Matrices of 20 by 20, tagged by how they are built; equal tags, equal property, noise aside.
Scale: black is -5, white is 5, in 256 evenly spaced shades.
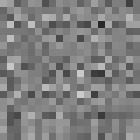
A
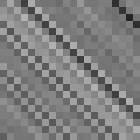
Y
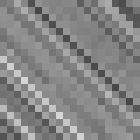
Y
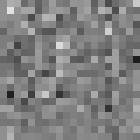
A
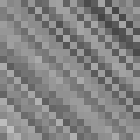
Y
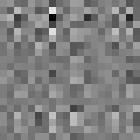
A
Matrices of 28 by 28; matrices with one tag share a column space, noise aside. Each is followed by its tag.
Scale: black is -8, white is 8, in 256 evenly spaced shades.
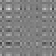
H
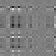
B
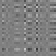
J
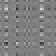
H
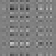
H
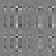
B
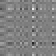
H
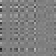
J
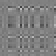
B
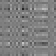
H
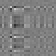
B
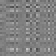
J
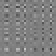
J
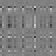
B
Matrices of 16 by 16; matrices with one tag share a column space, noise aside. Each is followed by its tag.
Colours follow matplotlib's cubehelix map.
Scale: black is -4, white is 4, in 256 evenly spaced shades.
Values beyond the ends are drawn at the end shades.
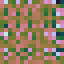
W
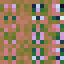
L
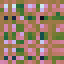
L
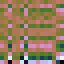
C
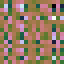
L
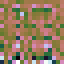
C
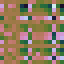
L
